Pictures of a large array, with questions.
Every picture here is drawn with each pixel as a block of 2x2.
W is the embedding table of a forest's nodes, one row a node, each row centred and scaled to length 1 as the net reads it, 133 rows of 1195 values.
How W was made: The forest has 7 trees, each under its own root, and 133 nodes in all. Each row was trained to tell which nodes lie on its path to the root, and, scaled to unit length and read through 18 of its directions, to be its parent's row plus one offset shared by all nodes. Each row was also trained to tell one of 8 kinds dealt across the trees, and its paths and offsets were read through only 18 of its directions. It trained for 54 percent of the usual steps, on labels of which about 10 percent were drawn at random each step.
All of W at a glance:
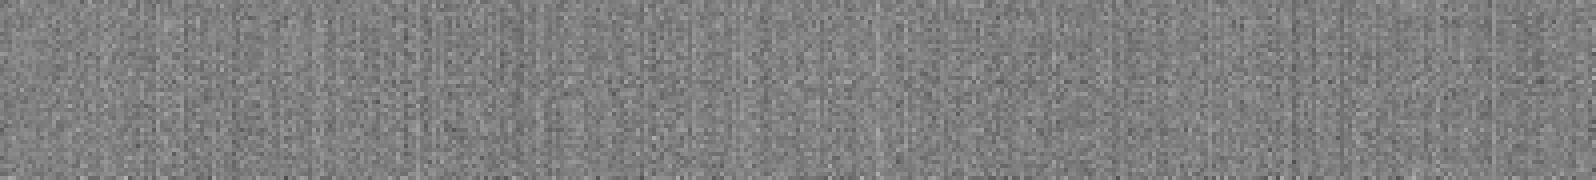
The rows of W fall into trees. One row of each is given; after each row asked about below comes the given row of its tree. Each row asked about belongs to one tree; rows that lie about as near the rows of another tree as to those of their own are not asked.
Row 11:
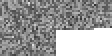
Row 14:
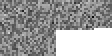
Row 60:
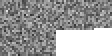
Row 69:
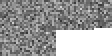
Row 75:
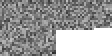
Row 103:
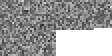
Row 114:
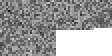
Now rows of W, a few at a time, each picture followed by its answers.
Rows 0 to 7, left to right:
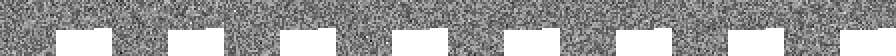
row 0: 60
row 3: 75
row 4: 103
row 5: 11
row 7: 114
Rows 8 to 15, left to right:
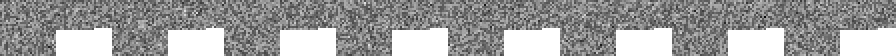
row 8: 69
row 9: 60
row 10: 75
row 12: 11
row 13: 114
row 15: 11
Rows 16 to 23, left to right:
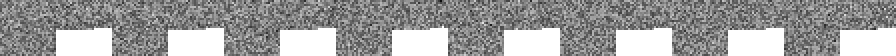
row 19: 69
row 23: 103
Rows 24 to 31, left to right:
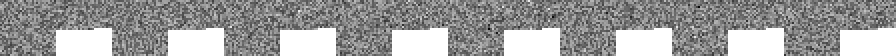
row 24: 103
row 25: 75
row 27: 103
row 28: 114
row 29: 75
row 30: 75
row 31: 11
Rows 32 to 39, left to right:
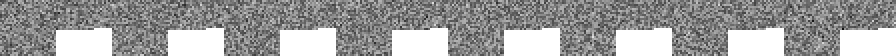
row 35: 103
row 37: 103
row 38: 11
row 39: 75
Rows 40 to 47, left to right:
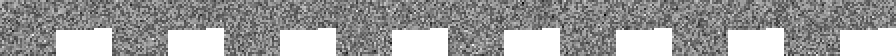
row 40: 114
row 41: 114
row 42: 75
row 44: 114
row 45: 69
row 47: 103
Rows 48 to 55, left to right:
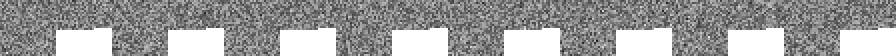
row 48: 75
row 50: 75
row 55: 103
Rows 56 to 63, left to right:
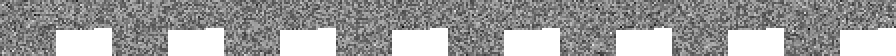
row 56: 60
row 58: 11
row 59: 75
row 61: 11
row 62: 75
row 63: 103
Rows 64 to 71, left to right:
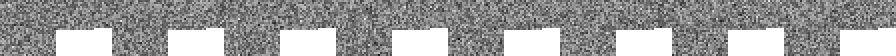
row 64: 75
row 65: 14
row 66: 69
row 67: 60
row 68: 60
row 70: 103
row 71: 103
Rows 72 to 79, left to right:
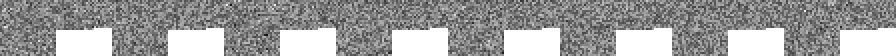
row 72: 11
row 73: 69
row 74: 60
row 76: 11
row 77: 103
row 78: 75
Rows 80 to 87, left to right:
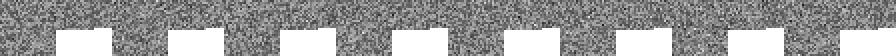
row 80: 11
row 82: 69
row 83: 11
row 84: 114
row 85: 11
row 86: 114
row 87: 114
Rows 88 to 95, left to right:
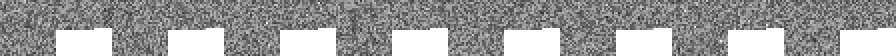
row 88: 114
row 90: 69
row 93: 75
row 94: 69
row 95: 11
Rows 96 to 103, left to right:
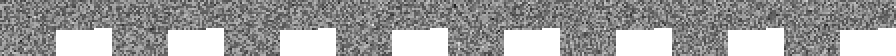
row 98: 103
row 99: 103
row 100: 75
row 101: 75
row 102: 103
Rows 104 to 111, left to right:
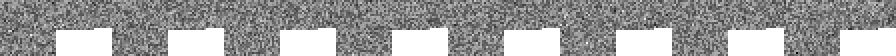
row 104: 114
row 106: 75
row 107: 11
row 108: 103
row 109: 114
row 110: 114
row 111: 69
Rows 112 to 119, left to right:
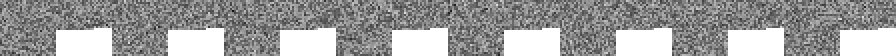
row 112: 11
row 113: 75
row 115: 103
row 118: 103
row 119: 60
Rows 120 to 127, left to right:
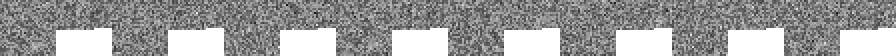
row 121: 75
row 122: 75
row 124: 60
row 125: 103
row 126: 69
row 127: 11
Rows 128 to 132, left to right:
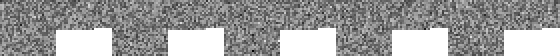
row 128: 14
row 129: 103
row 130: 11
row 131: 14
